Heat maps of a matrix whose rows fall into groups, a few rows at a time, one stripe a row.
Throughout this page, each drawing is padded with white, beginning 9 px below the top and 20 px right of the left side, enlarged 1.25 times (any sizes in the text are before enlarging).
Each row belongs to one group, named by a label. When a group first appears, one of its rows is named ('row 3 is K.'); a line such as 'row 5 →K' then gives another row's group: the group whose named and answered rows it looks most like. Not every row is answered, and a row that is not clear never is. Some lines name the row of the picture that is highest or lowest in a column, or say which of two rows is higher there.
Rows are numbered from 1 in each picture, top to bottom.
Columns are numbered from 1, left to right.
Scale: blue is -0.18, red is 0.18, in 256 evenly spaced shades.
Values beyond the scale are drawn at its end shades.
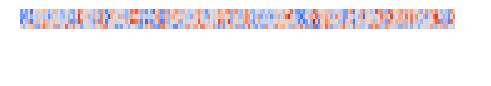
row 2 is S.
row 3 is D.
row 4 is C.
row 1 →D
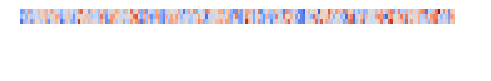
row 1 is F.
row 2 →D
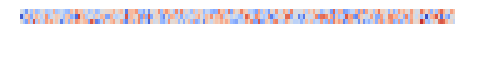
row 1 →S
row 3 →F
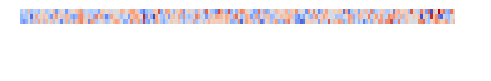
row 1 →S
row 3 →F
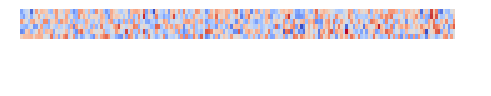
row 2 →F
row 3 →C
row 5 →F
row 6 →C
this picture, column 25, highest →5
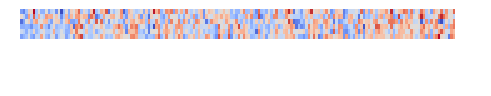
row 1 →S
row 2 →F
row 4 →S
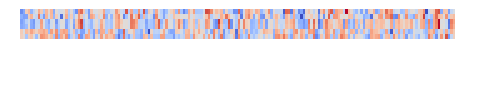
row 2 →F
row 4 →S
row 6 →C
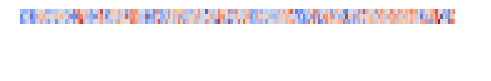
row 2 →D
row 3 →S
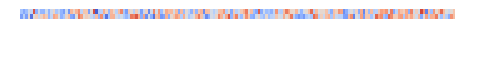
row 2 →D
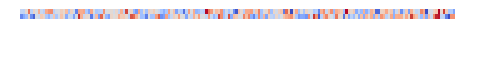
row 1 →F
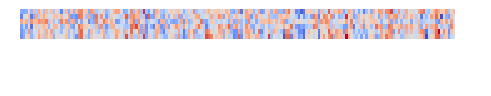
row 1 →F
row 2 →D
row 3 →C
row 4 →D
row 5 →F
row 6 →F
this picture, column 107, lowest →3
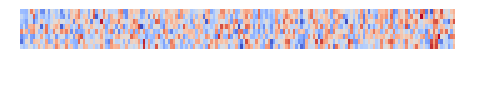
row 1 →S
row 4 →D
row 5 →C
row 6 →S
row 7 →D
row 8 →F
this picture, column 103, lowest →7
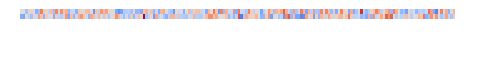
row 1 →C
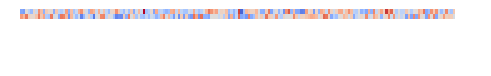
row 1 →F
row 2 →C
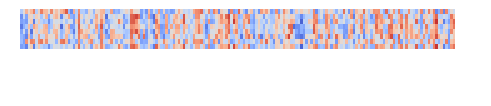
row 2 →D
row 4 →D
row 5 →D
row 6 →F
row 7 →C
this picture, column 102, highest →6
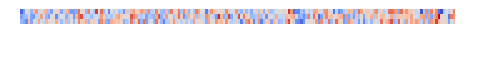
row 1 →D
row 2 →S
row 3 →F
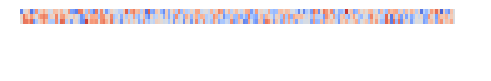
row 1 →D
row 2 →C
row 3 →C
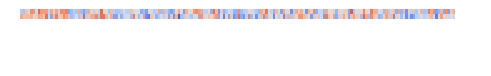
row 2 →C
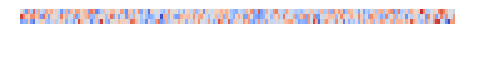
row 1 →F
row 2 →C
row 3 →S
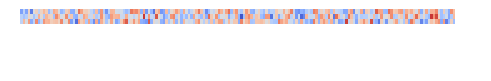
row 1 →D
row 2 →F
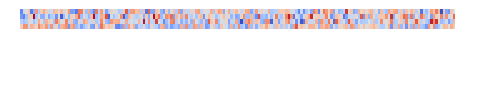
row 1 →D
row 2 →S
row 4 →C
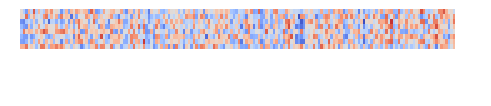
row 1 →F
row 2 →C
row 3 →S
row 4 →F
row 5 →C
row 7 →F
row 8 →C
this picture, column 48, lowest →5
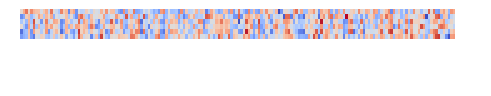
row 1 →C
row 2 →F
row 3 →D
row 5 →D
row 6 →S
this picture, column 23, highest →4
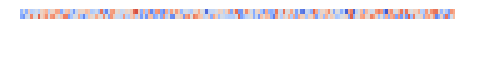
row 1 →D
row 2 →C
